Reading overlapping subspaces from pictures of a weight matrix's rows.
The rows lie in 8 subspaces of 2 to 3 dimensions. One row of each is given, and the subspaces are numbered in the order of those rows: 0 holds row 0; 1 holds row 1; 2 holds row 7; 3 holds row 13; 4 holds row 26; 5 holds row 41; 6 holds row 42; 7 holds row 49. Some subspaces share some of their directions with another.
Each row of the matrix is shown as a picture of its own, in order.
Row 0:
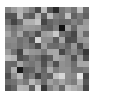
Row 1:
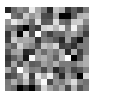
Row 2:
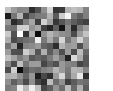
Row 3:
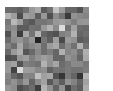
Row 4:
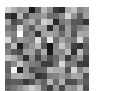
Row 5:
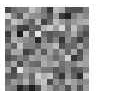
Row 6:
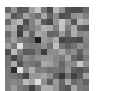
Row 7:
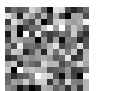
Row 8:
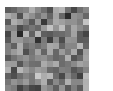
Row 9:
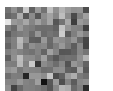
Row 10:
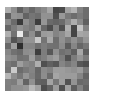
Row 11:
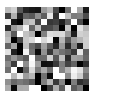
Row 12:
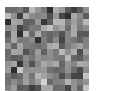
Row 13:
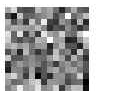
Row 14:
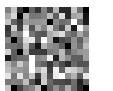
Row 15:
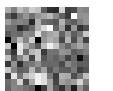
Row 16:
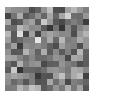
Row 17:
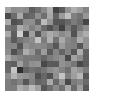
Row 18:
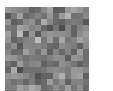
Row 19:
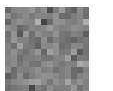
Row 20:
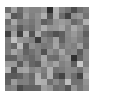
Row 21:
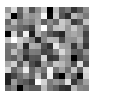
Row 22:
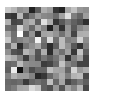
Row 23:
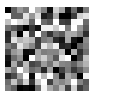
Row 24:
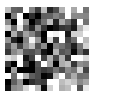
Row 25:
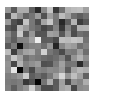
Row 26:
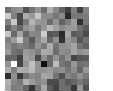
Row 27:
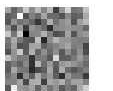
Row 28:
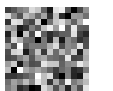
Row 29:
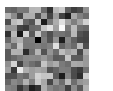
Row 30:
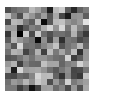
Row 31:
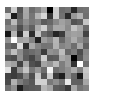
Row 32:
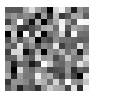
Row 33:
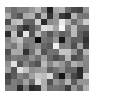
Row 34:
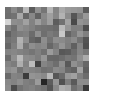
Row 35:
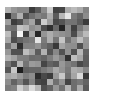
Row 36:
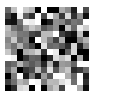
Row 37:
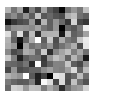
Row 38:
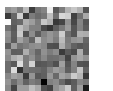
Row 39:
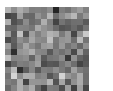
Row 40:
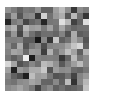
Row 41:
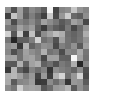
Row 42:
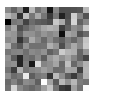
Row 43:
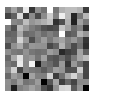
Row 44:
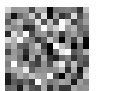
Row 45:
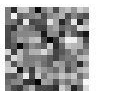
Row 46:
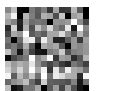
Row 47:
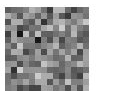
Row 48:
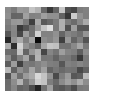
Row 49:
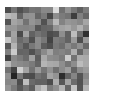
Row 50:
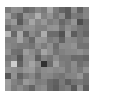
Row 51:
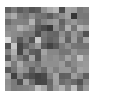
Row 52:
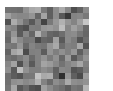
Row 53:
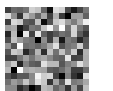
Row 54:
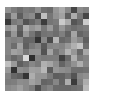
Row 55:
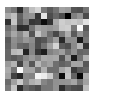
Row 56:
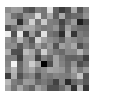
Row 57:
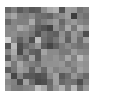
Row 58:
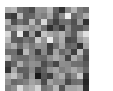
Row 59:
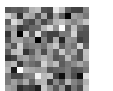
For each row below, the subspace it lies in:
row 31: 5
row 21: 5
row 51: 7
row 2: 1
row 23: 1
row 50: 4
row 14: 2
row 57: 7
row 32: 4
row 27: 2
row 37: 6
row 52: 2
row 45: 3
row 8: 3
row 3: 0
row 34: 6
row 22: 5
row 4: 5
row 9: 6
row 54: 1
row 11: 2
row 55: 2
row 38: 6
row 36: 0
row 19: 0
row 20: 5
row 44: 5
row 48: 7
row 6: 3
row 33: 5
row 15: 7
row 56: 4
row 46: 2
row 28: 2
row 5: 1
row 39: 7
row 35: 1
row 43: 6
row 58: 3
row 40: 1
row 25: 3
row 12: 6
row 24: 4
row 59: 0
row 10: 2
